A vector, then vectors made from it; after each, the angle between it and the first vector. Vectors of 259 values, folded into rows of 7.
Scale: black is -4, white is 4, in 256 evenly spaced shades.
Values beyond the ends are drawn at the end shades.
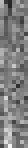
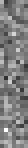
partly aligned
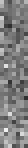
partly aligned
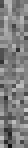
nearly opposite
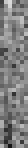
nearly opposite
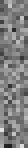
partly opposed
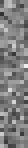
partly opposed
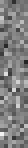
orthogonal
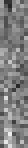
nearly parallel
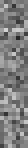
partly aligned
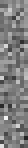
orthogonal
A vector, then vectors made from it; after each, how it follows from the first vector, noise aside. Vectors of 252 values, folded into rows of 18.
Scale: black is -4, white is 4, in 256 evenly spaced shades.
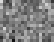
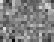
copied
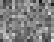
reversed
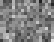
reversed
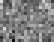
copied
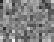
negated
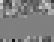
partly zeroed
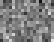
reversed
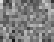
copied
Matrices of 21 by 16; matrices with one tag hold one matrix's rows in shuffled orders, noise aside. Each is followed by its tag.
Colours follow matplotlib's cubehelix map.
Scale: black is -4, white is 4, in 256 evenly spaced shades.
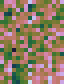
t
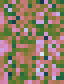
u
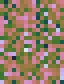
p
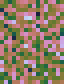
p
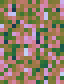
p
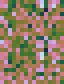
u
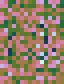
u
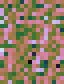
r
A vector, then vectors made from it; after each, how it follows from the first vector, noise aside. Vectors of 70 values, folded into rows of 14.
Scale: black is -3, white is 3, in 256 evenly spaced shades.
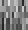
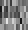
wrapped around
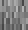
shrunk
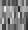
wrapped around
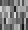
wrapped around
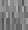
shrunk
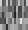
wrapped around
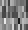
wrapped around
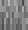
shrunk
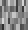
sign-scrambled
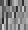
sign-scrambled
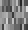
wrapped around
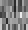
wrapped around
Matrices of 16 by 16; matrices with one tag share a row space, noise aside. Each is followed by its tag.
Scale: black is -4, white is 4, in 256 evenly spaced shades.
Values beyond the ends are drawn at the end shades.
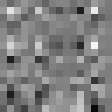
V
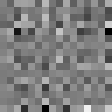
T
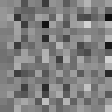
T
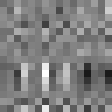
T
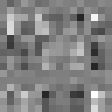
V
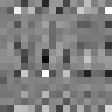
T
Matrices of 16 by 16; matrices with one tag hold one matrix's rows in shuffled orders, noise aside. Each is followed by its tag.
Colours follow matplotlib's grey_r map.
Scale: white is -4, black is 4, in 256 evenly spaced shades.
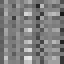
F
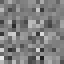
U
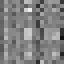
F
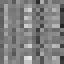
F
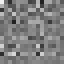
U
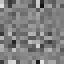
U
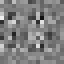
U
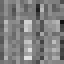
F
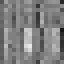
F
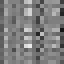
F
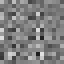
U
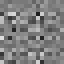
U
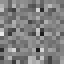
U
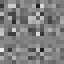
U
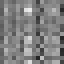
F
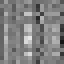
F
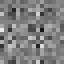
U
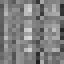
F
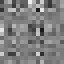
U
